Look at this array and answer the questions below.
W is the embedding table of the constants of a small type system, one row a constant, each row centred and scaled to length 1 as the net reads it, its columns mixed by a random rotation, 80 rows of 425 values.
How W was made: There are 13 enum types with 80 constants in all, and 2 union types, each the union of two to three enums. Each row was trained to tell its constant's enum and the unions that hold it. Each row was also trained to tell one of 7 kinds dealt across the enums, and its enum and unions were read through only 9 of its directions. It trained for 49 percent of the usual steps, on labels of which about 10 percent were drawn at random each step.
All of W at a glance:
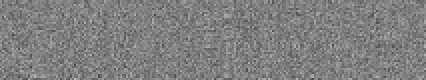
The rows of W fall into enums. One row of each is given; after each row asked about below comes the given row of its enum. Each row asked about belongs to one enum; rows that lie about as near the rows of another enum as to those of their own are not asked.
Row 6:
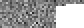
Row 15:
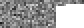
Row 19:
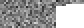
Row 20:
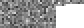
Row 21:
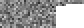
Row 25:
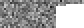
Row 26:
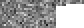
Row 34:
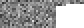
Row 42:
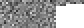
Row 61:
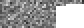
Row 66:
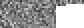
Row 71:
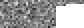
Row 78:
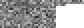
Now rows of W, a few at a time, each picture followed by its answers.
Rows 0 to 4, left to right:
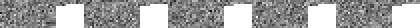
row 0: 6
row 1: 34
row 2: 6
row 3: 71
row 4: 19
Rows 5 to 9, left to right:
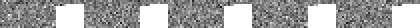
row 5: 61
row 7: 21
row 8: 61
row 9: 71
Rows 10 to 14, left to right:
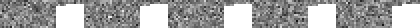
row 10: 21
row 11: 6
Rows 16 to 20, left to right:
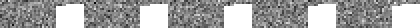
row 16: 34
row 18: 21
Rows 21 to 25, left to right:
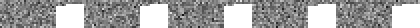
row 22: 25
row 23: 21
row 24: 19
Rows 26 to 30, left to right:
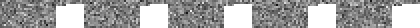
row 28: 21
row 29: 78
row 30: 71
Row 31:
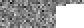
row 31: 6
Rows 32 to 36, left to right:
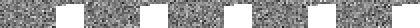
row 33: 71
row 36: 34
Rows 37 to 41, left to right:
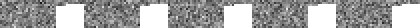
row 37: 15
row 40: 25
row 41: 21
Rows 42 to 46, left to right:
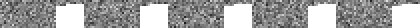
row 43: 15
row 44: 25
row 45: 25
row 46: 20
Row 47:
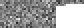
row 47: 25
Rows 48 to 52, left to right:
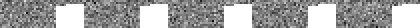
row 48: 42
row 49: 42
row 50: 26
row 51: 78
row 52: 61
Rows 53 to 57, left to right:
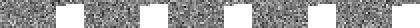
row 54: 25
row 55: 20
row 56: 71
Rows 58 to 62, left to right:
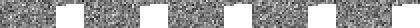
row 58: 61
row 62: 26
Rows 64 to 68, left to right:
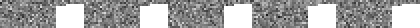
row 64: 42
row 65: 15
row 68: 20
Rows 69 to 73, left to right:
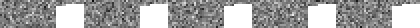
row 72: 15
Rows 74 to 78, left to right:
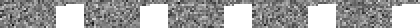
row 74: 34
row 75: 61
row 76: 61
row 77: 34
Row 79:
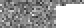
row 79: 78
